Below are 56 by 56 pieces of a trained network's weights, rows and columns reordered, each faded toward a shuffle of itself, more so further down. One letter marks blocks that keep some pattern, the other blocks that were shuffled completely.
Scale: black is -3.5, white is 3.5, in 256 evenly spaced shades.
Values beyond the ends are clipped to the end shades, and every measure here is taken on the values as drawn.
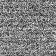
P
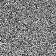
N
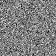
N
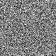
N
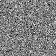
N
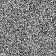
N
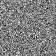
N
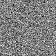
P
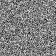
N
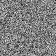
N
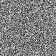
N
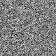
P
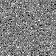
P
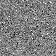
N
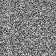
N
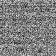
P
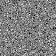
P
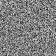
N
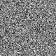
P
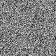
N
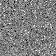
N
